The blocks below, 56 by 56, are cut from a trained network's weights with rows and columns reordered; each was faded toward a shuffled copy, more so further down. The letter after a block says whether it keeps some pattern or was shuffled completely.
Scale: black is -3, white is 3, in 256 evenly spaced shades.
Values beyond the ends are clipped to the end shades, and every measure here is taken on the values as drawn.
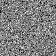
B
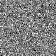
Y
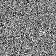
B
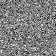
B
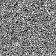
Y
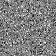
Y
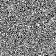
B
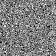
Y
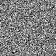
B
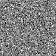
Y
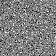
B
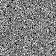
B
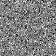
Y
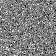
B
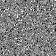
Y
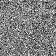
B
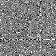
Y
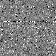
Y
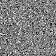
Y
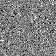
B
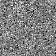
Y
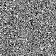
Y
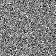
Y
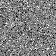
B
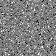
B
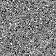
Y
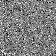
Y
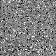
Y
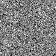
B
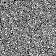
B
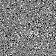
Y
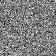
B
